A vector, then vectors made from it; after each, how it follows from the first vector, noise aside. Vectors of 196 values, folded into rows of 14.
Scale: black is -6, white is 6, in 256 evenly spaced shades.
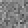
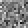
scaled up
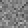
sign-scrambled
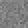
shrunk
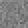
shrunk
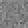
shrunk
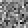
scaled up
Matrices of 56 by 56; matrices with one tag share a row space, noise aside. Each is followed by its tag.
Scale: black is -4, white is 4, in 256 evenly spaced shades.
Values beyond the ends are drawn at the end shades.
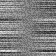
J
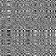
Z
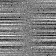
J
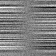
J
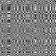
Z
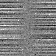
J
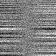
J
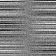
J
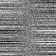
J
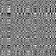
Z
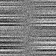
J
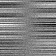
J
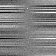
J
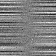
J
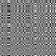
Z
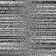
J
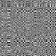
Z
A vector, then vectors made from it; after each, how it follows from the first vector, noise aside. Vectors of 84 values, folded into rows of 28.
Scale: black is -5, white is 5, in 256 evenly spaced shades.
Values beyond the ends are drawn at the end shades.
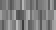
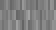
shrunk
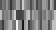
scaled up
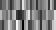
scaled up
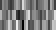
scaled up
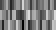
scaled up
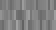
shrunk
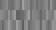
shrunk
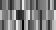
scaled up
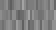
shrunk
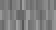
shrunk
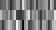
scaled up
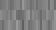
shrunk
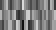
scaled up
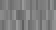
shrunk
